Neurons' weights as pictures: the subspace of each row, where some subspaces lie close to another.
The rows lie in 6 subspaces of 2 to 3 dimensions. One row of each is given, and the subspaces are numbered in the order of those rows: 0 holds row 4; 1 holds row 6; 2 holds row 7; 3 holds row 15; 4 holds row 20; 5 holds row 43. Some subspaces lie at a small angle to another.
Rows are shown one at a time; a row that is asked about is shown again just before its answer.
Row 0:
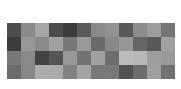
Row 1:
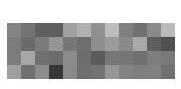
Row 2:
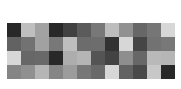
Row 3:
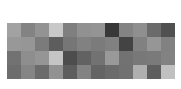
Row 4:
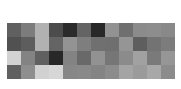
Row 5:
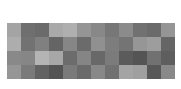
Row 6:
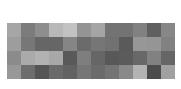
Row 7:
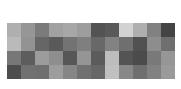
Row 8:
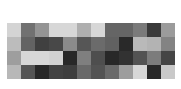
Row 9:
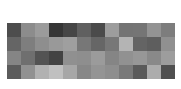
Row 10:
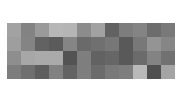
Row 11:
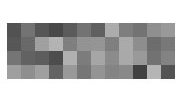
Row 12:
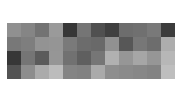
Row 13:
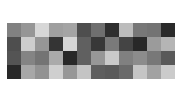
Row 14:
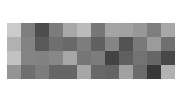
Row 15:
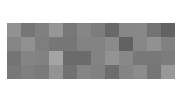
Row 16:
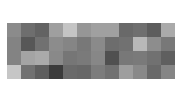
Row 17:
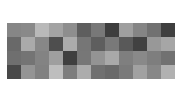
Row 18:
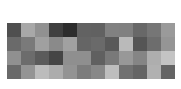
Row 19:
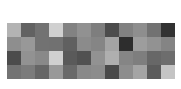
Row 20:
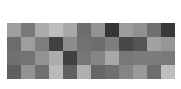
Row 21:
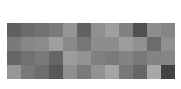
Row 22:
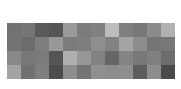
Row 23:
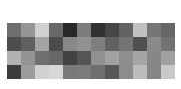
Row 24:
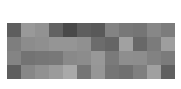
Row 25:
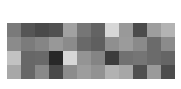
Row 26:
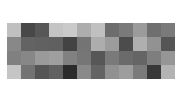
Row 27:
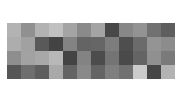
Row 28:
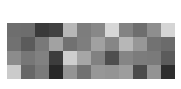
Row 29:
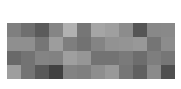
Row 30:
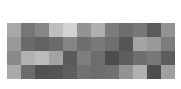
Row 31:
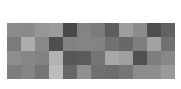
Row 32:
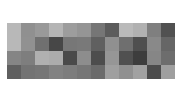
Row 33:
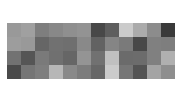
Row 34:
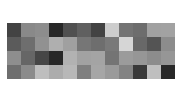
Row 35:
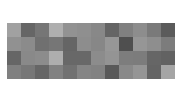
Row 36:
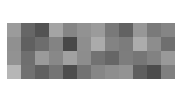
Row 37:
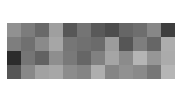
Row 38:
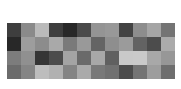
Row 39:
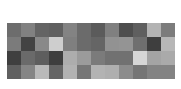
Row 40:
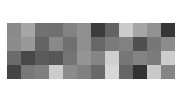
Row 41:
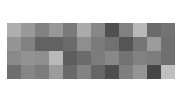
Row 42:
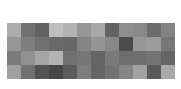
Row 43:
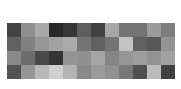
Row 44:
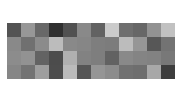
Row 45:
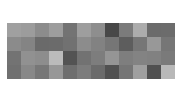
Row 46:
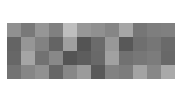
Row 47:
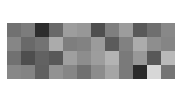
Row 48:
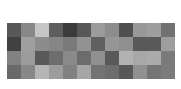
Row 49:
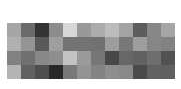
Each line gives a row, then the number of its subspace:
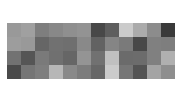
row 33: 2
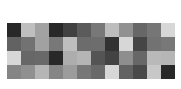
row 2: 3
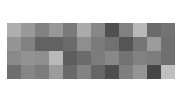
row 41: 0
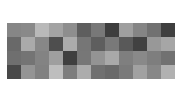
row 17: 4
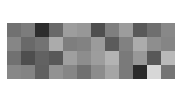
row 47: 2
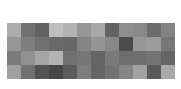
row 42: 5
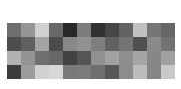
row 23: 0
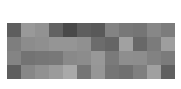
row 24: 4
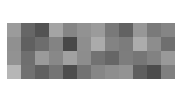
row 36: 4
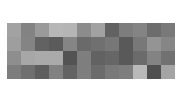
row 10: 1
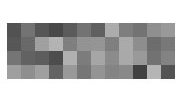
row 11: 1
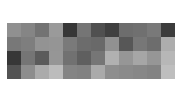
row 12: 3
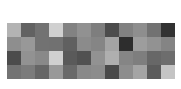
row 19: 3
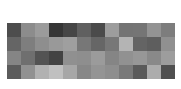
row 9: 5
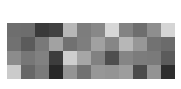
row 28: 5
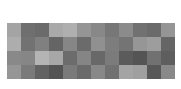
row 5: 2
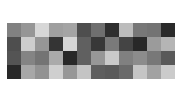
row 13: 4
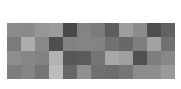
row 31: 3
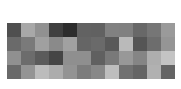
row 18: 3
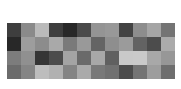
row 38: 2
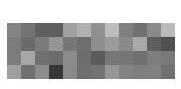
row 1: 4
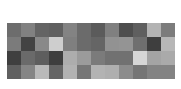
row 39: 3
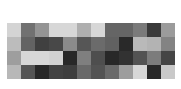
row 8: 1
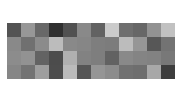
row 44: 4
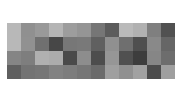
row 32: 2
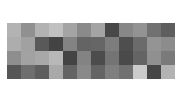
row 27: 1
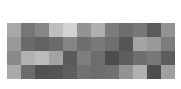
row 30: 1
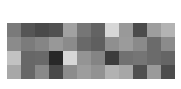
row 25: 0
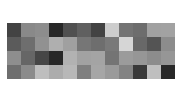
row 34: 5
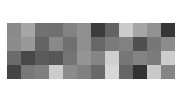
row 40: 2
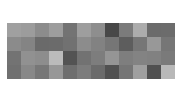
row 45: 0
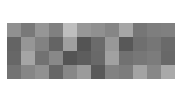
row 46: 4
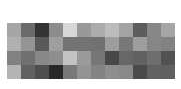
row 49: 0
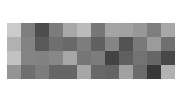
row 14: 0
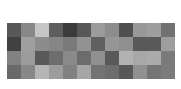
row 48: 2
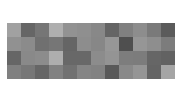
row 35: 3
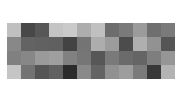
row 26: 4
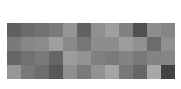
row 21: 0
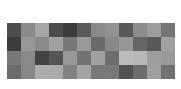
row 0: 2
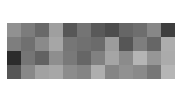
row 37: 3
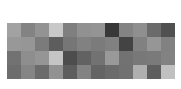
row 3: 5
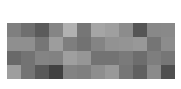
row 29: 0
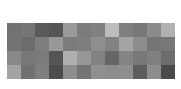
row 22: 5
